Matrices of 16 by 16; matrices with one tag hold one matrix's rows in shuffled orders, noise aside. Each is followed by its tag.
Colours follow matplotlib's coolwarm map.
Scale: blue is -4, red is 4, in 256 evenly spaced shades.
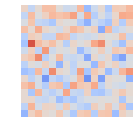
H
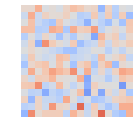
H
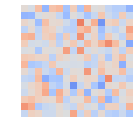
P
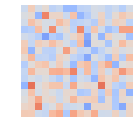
H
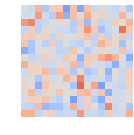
P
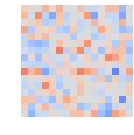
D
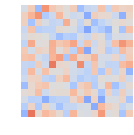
H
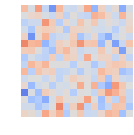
D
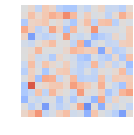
H
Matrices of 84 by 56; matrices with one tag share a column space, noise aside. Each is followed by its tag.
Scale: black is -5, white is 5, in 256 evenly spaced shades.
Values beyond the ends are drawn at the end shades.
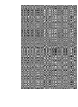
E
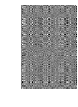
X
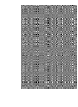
X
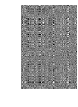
X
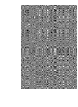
E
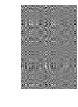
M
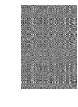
X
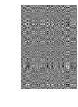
M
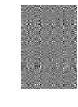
M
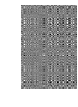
X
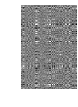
M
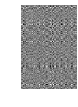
M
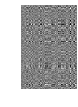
M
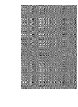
X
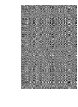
X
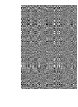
M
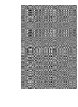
E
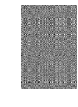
X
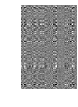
M
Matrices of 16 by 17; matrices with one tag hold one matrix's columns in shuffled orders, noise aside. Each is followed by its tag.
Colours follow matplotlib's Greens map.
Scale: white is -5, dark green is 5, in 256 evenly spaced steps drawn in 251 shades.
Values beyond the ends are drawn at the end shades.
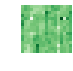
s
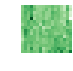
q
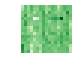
s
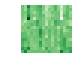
q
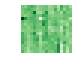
s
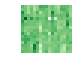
s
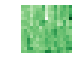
q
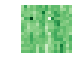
s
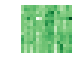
s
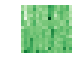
q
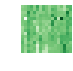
s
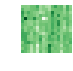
s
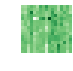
s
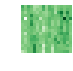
s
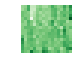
q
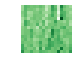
q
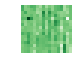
s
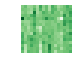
s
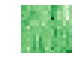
q
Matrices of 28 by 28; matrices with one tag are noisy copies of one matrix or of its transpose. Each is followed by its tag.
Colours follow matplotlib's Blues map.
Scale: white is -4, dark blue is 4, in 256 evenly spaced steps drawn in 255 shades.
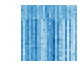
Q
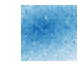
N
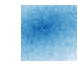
N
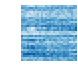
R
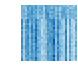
Q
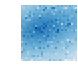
N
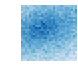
N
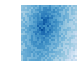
N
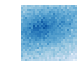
N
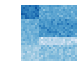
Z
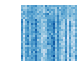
Q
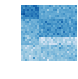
Z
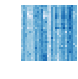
R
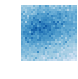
N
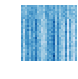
Q
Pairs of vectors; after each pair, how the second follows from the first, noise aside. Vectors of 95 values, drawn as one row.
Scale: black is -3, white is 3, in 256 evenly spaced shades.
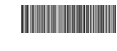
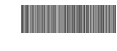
shrunk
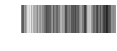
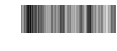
negated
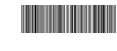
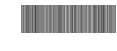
shrunk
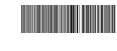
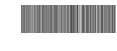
shrunk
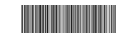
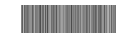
shrunk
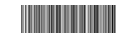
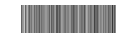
shrunk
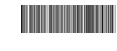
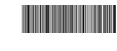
negated
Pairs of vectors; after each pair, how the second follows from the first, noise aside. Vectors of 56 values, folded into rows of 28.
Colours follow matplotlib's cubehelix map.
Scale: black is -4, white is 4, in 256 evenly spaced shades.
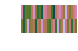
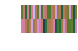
reversed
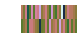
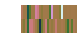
partly zeroed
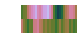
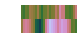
reversed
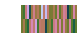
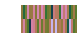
reversed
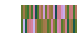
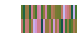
reversed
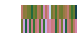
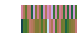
reversed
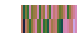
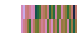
reversed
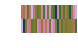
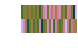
reversed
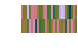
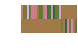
partly zeroed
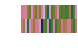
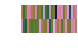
reversed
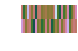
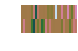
partly zeroed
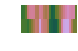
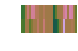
partly zeroed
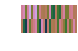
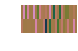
partly zeroed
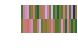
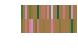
partly zeroed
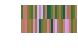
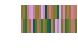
reversed
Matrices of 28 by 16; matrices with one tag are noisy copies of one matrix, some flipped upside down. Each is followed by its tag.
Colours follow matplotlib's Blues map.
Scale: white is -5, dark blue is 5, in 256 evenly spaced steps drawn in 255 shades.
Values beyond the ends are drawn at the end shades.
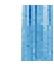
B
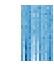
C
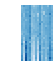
C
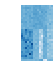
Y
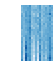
C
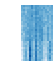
B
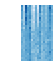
C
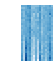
C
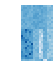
Y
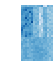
Y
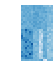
Y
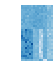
Y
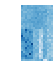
Y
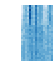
B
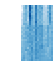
B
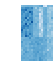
Y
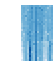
B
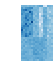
Y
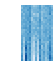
C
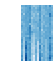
C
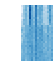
B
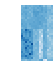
Y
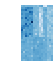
Y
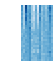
C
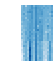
B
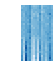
C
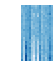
C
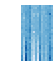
C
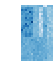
Y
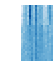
B
